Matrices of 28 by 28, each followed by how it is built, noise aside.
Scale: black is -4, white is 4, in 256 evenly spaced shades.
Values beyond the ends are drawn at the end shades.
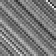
Toeplitz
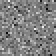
noise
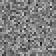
noise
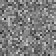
noise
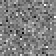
noise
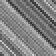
Toeplitz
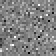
noise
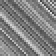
Toeplitz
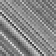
Toeplitz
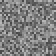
noise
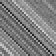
Toeplitz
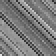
Toeplitz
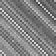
Toeplitz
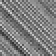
Toeplitz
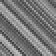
Toeplitz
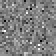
noise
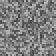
noise
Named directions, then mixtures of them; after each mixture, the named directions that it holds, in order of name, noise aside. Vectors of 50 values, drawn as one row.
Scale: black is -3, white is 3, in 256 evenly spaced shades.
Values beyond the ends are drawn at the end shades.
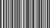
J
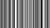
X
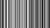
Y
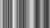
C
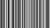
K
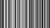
Y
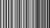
C, J, Y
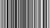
J, X, Y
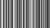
C, J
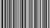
J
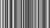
K, X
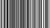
Y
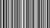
J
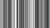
C, X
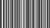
J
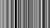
X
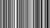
C, J, X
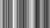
C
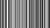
Y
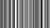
X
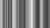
C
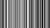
Y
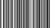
C, J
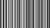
J, Y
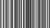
J, K, X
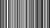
J, X, Y
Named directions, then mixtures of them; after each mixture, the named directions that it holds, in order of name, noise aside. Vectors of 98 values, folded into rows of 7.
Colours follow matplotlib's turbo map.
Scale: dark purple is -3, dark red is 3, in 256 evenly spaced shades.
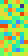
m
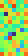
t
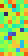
t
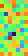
t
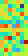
m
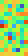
m, t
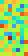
m, t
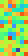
m, t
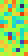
m, t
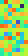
m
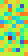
m, t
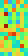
m, t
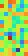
m, t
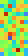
m, t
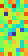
t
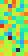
m, t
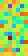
m, t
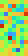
m, t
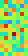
m, t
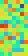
m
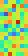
m, t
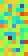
m, t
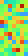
m, t
